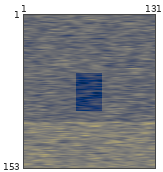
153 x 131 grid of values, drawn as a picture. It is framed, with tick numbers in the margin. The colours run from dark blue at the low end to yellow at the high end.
The centre is the ninth with the lowest average. The bottom part is higher, past a seam about 70% of the way down. On average the colour sits 40% of the way up the scale. In the centre lies a patch that is lower than the rest.
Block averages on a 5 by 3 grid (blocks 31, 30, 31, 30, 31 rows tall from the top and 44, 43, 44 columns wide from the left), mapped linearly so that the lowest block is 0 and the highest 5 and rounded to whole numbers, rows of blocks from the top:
3 3 3 / 3 3 3 / 3 0 3 / 4 4 4 / 5 5 5
